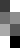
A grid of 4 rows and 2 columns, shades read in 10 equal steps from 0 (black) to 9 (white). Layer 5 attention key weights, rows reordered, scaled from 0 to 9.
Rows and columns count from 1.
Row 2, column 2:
5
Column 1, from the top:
2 4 6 9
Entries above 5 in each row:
1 0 1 1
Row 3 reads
6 3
